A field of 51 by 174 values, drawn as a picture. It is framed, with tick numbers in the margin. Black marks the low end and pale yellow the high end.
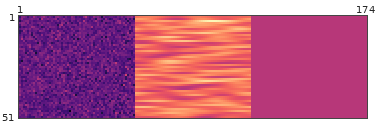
It is made of 1 by 3 panels. Panel 1,1: low, fine-grained. Panel 1,2: high, streaked across. Panel 1,3: middling, flat.
